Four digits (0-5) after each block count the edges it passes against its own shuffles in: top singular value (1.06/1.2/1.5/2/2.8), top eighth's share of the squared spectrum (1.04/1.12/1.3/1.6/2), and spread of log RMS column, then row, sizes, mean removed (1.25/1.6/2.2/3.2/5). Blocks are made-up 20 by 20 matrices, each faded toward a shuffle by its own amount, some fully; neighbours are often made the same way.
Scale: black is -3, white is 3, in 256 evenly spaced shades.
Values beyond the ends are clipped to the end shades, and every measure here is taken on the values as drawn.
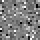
1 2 1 0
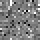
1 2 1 1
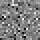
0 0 0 0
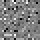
3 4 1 2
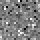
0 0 0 0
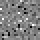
1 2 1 0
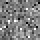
0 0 0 0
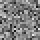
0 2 0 0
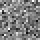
0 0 0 0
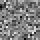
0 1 0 0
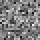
0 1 0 1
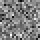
0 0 0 0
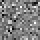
2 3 0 0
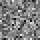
1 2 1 0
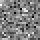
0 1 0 0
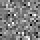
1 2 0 1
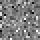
2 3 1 0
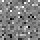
1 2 0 0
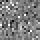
2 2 0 0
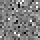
1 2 0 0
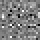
3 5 2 2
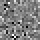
2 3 0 0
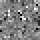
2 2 1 0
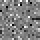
1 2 0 0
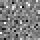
2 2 1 0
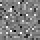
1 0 0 0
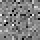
2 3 0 0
